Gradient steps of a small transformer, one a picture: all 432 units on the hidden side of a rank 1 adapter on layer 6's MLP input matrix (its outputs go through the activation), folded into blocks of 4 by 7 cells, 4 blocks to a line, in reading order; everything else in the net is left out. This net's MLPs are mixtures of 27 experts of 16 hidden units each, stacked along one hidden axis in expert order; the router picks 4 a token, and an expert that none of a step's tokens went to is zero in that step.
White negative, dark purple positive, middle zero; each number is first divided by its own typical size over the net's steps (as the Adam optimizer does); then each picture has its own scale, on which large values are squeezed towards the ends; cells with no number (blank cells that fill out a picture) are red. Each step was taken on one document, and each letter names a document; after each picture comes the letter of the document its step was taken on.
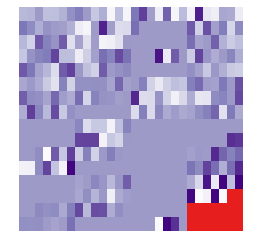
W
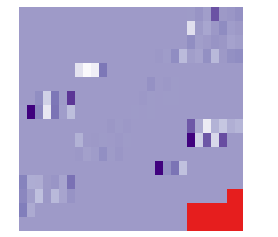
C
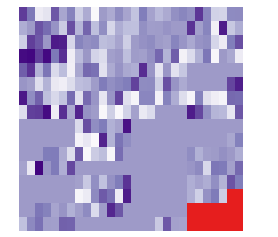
W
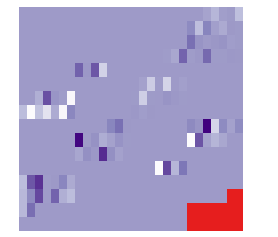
C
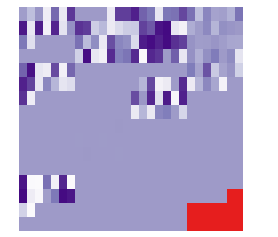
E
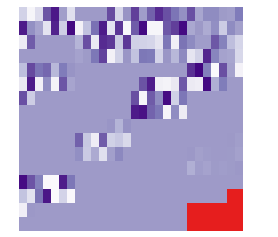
E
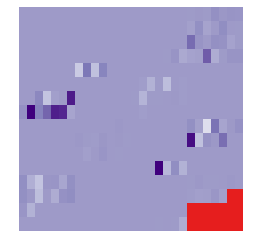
C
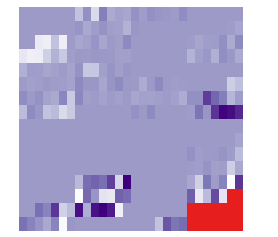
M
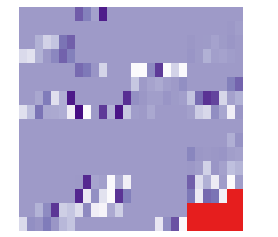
M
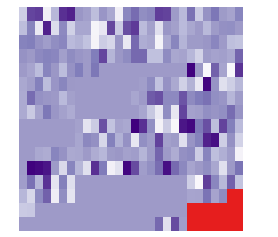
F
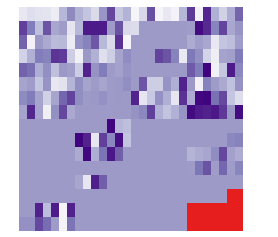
W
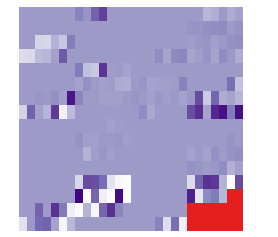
M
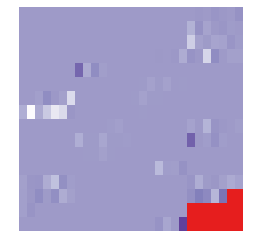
C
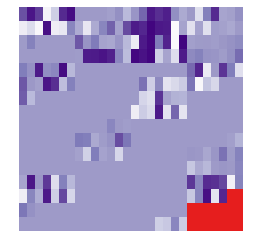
E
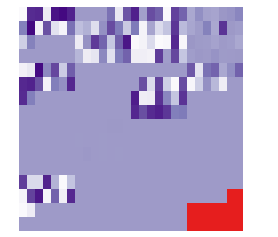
E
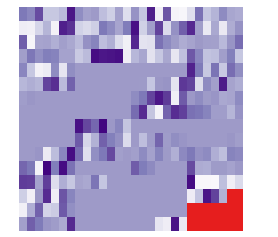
E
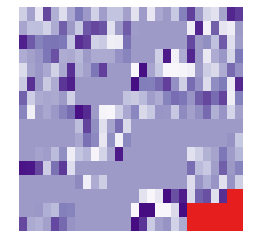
W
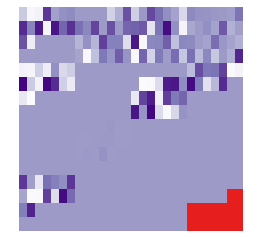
E
